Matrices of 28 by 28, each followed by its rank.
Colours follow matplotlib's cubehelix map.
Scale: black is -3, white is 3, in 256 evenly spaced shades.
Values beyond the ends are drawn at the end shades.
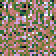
five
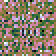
five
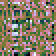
five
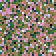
full rank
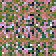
five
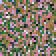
full rank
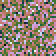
full rank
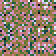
five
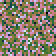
full rank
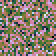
full rank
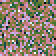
full rank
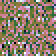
five
